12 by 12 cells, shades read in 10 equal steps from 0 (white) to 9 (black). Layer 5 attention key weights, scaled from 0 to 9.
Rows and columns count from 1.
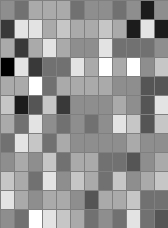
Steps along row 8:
down up up down up same same same down up same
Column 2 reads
5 1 7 1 3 8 5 1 3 3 3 5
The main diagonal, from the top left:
4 1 3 5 3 4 5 4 5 4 5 6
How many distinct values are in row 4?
8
